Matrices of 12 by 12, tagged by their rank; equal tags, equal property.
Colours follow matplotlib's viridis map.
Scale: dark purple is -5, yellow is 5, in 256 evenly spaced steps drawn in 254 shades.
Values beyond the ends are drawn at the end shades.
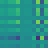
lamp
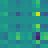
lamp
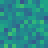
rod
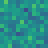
rod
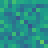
rod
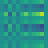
lamp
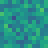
rod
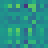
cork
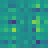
cork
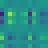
lamp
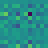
cork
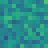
rod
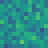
rod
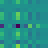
lamp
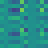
cork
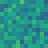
rod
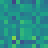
cork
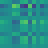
lamp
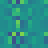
cork
